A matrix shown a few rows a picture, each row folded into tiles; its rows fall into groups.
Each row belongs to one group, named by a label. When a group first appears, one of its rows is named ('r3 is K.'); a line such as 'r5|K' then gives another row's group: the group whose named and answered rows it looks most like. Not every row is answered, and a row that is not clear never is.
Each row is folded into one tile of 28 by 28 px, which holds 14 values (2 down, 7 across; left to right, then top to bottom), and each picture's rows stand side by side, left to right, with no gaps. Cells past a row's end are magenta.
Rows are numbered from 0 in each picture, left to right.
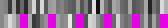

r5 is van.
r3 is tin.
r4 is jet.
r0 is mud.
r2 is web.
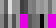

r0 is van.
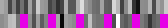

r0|mud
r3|jet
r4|jet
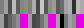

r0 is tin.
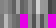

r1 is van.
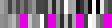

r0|mud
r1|web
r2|van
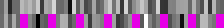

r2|jet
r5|jet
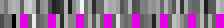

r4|jet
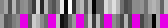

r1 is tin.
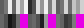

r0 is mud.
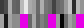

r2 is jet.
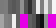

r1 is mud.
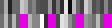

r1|web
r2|tin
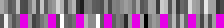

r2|jet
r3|web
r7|van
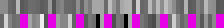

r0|jet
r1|web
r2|web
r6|jet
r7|van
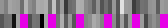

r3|mud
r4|van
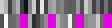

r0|jet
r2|web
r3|mud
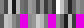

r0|tin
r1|mud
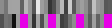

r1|van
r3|van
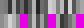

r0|mud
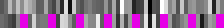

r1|jet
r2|tin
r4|van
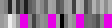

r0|mud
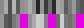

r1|mud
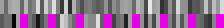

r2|tin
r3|web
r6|van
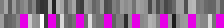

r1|web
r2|jet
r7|web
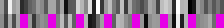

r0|van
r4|tin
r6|van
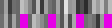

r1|tin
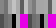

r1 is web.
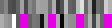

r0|web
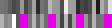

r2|van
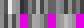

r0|van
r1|tin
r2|mud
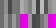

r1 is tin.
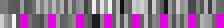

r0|web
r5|jet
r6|van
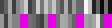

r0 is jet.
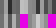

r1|mud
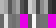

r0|jet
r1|jet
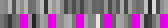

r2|mud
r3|web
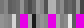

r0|web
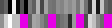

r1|tin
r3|tin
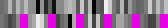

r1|mud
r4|tin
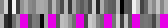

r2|tin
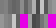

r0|web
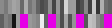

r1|web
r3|tin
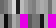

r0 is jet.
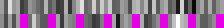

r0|van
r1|jet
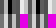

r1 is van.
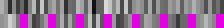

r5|tin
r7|mud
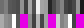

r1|van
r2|web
